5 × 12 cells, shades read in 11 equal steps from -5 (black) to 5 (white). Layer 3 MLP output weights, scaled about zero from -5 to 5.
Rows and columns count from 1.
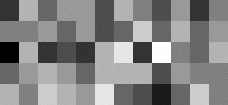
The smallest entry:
-5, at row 3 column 1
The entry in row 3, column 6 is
2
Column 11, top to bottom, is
-3 -1 -1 0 3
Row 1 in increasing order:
-3 -3 -2 -2 -1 0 0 1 1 1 2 2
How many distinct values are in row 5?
8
